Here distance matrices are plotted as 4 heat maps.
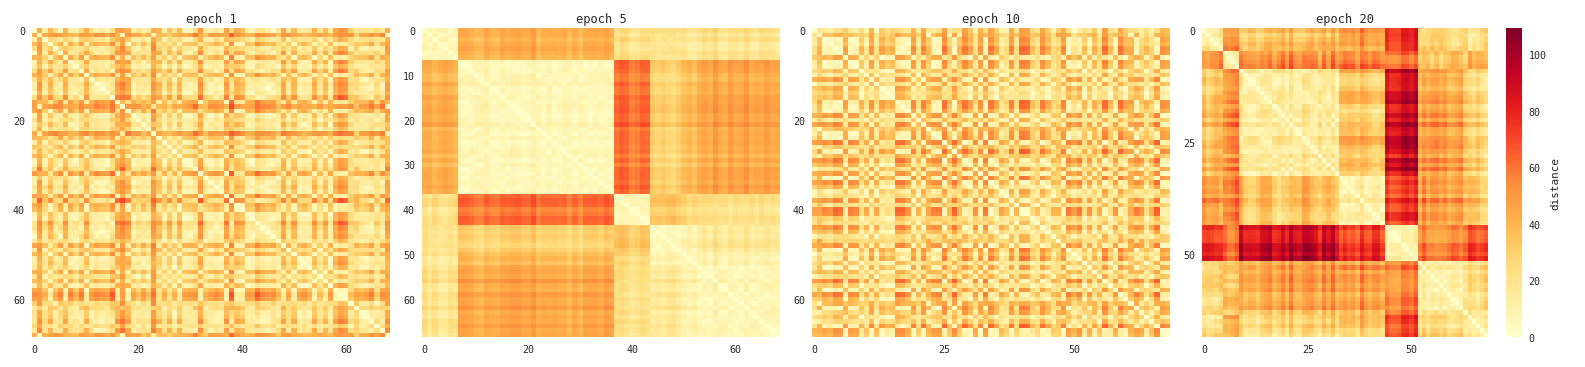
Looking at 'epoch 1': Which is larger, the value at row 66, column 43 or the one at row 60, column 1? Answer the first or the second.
the second
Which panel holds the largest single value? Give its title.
epoch 20
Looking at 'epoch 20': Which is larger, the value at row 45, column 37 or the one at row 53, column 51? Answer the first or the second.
the second
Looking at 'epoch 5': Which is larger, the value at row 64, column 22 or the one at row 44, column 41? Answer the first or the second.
the first
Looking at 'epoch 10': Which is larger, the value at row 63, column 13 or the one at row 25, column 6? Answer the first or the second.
the first
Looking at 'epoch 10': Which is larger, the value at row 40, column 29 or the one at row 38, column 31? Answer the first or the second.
the second
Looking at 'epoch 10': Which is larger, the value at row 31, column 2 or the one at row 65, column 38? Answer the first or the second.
the second
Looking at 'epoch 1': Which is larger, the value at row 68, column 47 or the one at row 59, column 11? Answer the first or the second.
the second
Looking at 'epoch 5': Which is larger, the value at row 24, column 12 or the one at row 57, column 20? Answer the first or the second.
the second
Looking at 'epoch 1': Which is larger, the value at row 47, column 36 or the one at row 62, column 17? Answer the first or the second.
the second
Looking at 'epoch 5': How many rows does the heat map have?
69
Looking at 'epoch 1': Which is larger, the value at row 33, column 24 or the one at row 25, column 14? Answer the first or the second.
the first
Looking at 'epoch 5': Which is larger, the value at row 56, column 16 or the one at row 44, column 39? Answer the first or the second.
the first
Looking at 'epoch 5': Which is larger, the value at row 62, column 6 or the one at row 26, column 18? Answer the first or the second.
the first
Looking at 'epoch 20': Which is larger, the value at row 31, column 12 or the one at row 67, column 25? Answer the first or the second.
the second
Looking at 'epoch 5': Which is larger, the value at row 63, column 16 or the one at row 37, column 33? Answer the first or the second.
the second
